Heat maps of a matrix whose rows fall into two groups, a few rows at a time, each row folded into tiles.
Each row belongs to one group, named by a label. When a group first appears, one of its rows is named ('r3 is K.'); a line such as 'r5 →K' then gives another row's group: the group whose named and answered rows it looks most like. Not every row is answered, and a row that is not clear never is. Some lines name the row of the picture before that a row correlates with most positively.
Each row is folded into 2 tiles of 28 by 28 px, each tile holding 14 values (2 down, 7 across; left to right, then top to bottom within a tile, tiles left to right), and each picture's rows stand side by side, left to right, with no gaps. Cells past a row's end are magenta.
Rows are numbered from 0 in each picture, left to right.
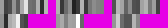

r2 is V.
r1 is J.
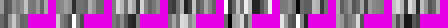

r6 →J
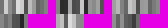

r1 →J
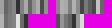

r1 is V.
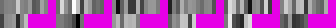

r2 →J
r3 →J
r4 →V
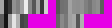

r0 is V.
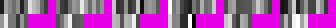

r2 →J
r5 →J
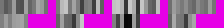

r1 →V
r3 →V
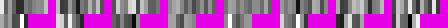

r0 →J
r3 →V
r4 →V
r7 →V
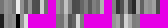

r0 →V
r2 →J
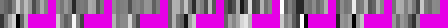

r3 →V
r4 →J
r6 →V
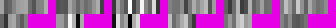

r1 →J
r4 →J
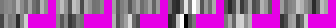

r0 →V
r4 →J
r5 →V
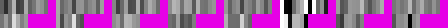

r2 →J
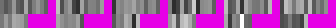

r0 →J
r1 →J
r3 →J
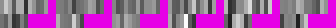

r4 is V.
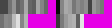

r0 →J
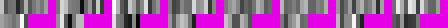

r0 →J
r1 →V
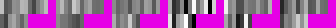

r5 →J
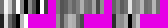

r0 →V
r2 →V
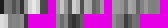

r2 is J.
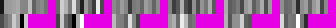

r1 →V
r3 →J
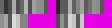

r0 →J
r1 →J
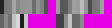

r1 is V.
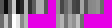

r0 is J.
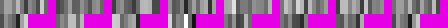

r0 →V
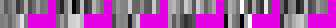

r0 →J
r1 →J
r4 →V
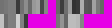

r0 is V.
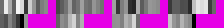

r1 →J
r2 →J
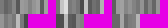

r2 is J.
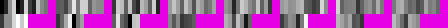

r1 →V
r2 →V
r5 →V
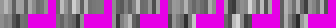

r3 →V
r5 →V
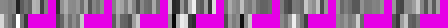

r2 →V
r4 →V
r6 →J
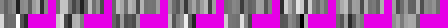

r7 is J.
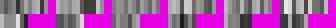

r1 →V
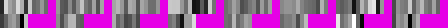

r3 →V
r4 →J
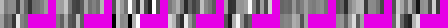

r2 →V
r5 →J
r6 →J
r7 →V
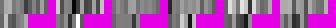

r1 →J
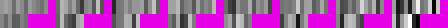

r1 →V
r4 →J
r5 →V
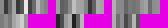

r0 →J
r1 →V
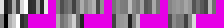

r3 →V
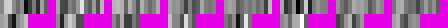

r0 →V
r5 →J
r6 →V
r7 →V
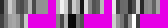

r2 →J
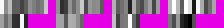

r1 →J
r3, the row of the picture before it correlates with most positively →1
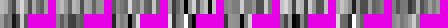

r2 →V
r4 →V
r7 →J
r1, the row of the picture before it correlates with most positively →3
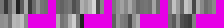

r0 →J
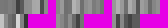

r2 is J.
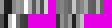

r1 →V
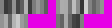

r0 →J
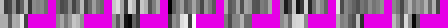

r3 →J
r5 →J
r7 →J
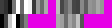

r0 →V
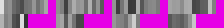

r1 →J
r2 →J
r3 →V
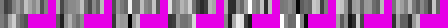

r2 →V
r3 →V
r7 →V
